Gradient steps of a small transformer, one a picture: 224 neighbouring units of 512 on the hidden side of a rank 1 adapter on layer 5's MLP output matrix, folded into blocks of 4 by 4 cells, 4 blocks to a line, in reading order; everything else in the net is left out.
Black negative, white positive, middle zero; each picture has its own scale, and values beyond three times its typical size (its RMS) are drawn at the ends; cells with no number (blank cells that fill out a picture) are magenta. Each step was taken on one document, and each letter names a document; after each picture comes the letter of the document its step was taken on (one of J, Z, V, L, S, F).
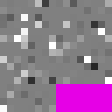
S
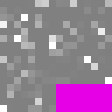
S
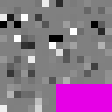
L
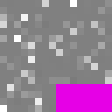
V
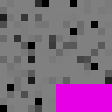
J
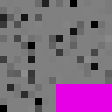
L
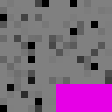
J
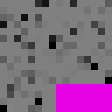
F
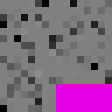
S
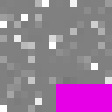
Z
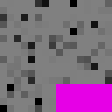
J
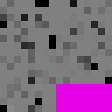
F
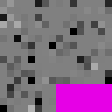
F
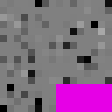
Z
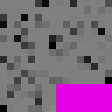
S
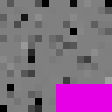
J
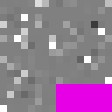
S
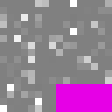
V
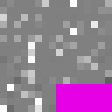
V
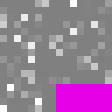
V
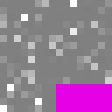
V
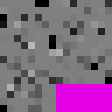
S
